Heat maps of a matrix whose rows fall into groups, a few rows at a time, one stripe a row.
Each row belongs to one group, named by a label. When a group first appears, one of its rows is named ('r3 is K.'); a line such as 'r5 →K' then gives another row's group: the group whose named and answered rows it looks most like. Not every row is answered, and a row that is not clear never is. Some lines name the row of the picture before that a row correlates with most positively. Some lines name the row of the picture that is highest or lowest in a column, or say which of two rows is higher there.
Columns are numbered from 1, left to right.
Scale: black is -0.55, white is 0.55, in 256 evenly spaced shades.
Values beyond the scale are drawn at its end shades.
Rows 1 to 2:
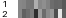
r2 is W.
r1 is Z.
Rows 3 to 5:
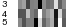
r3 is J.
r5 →W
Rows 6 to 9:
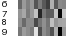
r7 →J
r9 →J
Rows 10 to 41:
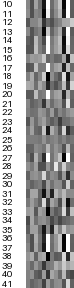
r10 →W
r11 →W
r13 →W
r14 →W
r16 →J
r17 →W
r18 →J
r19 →J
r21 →W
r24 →J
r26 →W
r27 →W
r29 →J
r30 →W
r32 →J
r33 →J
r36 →W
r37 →W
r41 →W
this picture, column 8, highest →28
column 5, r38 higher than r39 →Yes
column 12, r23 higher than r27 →Yes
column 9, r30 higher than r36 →No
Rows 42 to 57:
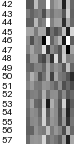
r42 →W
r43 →W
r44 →W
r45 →J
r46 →W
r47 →J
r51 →Z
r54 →J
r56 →W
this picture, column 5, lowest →46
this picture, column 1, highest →45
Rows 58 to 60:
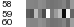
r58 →J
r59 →W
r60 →J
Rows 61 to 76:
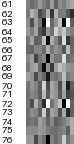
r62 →Z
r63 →W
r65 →J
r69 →J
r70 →J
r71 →J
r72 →W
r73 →J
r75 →J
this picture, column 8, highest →64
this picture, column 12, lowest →62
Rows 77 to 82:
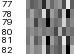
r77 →W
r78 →J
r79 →J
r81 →J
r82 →J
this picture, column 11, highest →77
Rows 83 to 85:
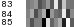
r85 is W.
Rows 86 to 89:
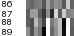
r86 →W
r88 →W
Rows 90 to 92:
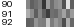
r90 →W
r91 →J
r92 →W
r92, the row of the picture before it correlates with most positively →88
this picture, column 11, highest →90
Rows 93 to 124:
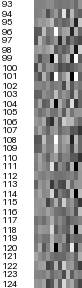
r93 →J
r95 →J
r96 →W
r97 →Z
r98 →J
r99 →W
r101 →W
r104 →J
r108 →W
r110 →Z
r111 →J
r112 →J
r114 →J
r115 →Z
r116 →J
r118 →J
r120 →J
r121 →J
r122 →Z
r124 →Z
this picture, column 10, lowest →101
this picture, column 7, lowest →97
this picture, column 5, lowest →99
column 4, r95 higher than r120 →Yes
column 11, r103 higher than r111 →Yes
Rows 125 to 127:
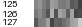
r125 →Z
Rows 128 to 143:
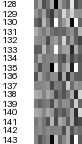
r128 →J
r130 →W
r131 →J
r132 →Z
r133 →W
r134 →Z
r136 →Z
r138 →J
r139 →W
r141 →J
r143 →W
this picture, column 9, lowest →136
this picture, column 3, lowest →128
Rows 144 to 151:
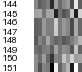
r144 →W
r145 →J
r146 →W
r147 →W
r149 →W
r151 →W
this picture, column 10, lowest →151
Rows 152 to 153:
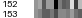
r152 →J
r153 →J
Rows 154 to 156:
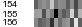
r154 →J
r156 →W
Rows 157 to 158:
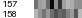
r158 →J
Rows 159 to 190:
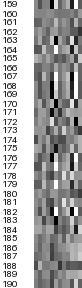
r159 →W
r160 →J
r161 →W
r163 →J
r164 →W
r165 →J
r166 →W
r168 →W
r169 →W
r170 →J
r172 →J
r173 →Z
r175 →J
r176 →W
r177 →W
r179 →W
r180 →Z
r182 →W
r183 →J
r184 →J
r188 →Z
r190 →W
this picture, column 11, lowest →172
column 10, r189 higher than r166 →Yes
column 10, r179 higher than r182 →Yes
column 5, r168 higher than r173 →No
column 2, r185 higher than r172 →No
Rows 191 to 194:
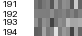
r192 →J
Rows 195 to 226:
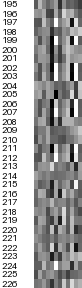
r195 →Z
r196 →Z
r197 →W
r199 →W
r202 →W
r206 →W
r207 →W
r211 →W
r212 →W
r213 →J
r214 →J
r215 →W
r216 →Z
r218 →Z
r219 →Z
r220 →J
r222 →J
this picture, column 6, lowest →205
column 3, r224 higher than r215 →Yes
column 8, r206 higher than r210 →Yes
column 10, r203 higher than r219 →No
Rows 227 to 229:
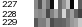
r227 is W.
